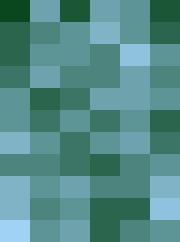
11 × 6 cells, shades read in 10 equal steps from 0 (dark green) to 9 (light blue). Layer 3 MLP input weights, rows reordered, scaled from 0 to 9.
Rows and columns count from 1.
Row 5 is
5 2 3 6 6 5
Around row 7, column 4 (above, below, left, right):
3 2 3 6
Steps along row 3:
up same down up down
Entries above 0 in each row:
5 6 6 6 6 6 6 6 6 6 6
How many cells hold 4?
12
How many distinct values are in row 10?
5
